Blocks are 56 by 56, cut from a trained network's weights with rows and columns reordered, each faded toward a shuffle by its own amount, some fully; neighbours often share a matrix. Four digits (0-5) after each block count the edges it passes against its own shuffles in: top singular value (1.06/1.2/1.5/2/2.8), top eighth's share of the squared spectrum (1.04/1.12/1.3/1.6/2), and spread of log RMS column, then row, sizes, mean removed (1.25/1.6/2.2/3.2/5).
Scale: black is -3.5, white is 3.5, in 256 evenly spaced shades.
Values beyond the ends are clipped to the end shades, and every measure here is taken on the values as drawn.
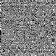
3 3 2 0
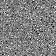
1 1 0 0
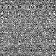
3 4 2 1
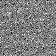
1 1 0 0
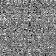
3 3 1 1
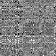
3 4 2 2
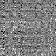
3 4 2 0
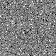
0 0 0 0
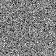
0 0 0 0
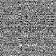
3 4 2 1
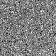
0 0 0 0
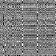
4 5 3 2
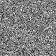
0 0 0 0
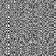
4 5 3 2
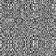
4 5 3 2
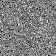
2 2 0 0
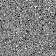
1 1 0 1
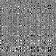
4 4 2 3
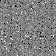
2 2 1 1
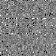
3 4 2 2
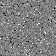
0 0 0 0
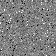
1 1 0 0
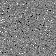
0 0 0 0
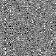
3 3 2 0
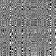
4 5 3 2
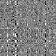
4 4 2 2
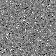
0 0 0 0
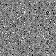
2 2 1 0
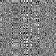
4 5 3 2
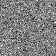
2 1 0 0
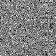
3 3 1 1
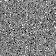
1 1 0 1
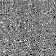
2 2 0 1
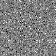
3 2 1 1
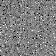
2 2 0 1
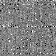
2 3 0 2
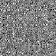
3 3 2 2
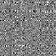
4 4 2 2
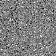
2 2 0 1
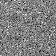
2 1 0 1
